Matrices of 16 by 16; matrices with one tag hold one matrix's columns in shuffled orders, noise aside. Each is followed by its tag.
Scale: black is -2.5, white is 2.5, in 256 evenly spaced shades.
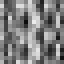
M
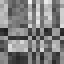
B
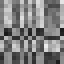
B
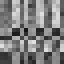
B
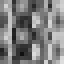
M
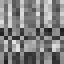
B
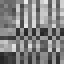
B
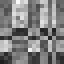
B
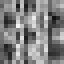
M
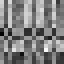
B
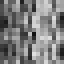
M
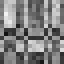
B
